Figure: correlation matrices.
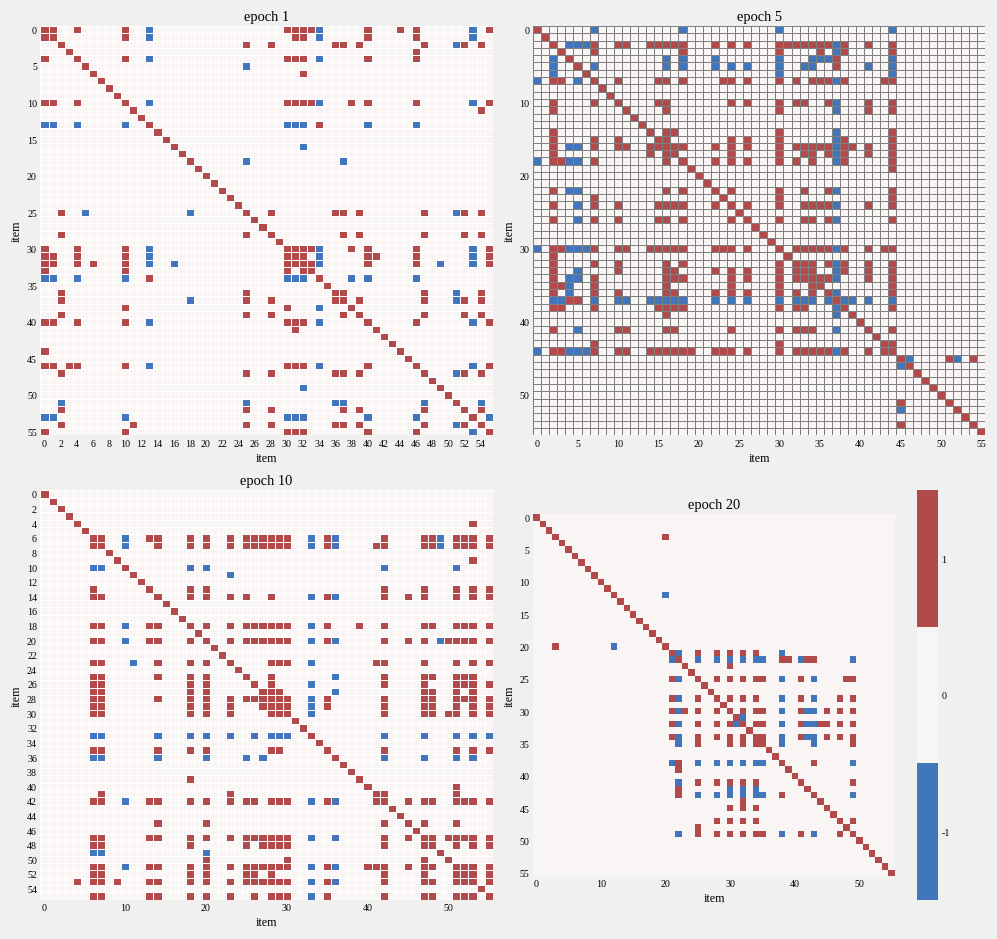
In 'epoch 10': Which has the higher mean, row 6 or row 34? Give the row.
6
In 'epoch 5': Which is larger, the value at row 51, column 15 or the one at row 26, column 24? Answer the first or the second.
the second
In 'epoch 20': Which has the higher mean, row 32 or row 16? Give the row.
32
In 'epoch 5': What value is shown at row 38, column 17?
1
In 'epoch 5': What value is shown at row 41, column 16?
1
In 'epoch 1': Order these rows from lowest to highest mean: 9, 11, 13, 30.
13, 9, 11, 30
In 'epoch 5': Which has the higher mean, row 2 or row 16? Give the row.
16
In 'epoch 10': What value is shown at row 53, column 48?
1
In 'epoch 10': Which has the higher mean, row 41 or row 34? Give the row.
41
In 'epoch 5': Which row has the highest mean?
44
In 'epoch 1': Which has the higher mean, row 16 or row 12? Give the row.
12
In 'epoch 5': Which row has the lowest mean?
37
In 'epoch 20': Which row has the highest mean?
30
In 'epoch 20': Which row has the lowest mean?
38
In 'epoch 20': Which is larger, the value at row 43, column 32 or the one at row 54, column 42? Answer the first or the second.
the second
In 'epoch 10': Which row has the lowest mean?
33
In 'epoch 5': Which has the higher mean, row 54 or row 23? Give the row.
23
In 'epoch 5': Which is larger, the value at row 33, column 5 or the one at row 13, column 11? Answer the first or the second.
the second
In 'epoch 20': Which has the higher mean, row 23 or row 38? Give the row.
23
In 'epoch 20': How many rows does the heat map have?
56
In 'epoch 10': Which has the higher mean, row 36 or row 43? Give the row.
43
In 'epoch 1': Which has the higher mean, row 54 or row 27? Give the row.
54
